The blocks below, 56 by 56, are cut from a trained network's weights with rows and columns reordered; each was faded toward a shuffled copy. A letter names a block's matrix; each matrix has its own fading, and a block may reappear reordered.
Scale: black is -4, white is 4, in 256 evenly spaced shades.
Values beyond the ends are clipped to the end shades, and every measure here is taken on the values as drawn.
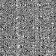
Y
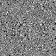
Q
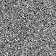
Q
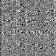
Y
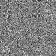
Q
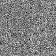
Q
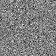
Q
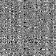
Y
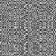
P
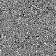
Q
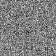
Q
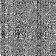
Y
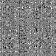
Y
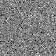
Q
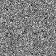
Q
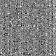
Y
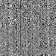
Y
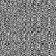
P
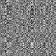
P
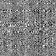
Y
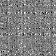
Y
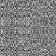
P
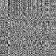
P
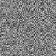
P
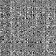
Y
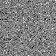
Q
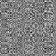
P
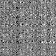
Y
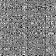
Y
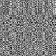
P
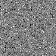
Q
